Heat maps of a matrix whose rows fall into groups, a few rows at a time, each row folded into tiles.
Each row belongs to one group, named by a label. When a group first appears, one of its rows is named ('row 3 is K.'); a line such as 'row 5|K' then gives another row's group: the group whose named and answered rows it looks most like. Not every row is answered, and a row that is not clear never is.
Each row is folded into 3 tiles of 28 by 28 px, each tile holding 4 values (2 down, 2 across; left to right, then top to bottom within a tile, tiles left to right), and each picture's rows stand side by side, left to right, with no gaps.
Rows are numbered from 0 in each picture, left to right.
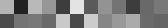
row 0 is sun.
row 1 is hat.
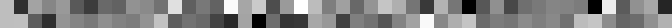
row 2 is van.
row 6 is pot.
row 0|van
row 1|pot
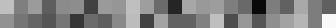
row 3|pot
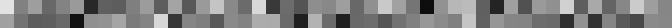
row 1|pot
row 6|van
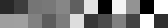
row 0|pot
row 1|sun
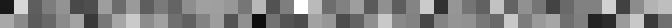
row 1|pot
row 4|pot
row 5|sun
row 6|hat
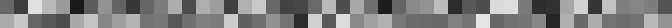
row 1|hat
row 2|sun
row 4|hat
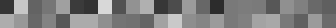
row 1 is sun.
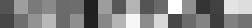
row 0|pot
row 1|pot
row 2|van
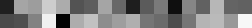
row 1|hat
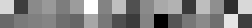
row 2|sun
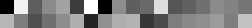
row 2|pot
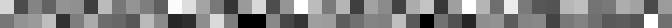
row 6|van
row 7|sun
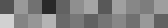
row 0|hat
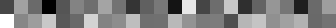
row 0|hat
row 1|hat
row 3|hat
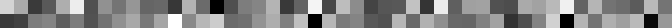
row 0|van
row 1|pot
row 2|hat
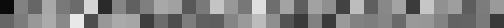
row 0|pot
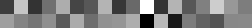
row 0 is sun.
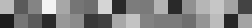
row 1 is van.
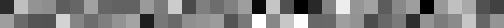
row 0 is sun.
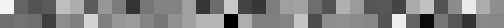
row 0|van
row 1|hat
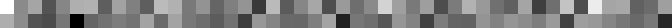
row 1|sun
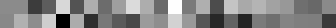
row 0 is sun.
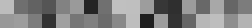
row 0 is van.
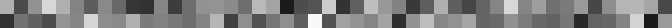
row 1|hat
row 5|hat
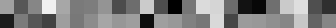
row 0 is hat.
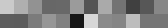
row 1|hat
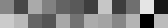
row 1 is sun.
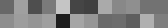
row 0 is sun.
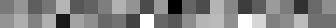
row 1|sun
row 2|pot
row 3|hat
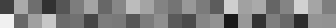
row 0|hat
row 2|van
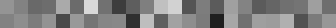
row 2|van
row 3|pot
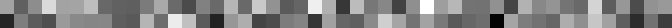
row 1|van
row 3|van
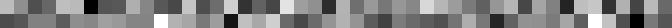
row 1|pot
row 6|sun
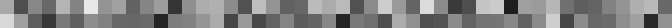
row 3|van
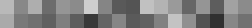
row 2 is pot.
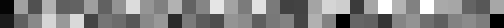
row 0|pot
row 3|van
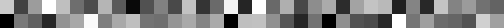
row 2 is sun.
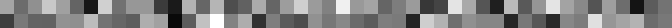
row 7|hat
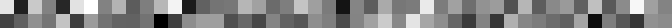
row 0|sun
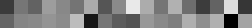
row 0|pot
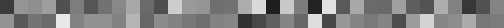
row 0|sun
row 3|sun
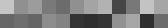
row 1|van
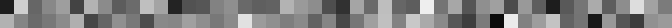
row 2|pot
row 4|pot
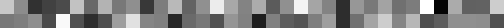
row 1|pot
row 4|pot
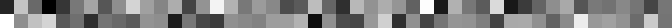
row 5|sun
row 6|pot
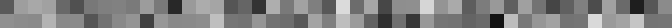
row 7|hat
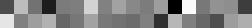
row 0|hat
